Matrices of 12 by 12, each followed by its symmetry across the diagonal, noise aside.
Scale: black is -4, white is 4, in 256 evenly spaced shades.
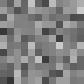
antisymmetric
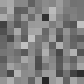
neither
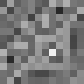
symmetric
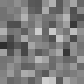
neither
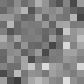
symmetric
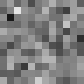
antisymmetric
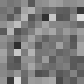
symmetric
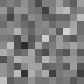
neither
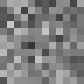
antisymmetric
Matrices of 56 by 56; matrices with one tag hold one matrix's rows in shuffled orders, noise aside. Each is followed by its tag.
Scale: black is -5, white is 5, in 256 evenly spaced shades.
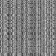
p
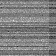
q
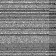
q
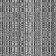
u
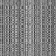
u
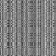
p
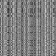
p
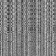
p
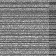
q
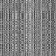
u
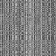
u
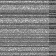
q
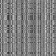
p
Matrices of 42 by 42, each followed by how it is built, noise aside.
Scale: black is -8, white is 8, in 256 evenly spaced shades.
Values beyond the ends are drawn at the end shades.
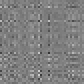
low rank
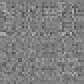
low rank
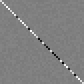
diagonal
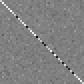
diagonal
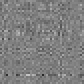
low rank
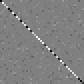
diagonal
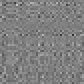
low rank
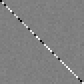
diagonal
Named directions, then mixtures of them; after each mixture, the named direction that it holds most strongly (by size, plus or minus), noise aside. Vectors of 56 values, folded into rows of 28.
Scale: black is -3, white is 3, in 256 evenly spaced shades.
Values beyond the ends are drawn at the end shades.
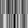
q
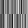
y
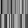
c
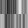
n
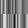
q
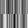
q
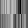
n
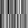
q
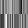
y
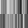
n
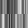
n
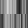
n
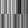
n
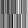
y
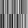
y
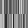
y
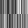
y
